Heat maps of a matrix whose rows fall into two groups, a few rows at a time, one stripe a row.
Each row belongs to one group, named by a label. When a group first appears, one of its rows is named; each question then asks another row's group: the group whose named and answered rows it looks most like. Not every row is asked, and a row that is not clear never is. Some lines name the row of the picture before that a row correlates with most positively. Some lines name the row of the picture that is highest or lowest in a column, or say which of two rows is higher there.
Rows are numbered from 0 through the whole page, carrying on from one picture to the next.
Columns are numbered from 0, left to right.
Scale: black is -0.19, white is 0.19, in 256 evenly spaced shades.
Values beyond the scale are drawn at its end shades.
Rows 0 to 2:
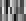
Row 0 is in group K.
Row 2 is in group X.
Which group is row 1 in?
K
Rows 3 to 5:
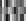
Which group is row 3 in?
K
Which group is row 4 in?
X
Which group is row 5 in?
K
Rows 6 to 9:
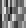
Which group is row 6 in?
K
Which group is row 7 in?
X
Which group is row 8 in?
K
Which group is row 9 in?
X
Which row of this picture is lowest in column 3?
6
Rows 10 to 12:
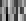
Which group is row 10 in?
X
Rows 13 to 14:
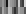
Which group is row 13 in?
K
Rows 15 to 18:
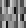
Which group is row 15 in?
K
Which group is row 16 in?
X
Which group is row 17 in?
K
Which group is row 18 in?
X
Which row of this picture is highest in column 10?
18
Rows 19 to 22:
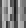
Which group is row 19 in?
X
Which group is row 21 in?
X
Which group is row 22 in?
X
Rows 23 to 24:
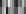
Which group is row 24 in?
X
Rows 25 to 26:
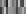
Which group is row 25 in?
K
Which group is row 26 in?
X
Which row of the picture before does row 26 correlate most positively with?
23
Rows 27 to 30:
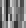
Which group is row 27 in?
K
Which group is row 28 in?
K
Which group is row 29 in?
K
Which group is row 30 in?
X
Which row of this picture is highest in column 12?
29
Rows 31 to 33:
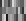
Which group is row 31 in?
K
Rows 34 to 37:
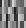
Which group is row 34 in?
K
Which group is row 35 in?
X
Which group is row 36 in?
X
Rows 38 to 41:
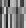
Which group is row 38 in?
K
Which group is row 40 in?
K
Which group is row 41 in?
K
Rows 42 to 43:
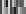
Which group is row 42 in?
K
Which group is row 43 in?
X
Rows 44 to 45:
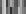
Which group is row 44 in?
X
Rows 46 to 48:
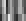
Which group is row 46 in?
X
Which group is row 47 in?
X
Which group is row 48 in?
X
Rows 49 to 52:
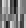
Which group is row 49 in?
X
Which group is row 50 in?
X
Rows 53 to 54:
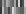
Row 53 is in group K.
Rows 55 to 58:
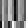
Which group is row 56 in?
X
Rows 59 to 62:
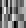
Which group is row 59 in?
K
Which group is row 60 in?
X
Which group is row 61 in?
K
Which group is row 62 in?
X
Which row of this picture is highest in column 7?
61
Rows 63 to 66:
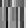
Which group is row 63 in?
K
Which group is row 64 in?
K
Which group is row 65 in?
K
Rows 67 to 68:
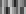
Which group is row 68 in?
K
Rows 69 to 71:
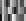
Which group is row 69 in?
K
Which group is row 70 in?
X
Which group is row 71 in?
K
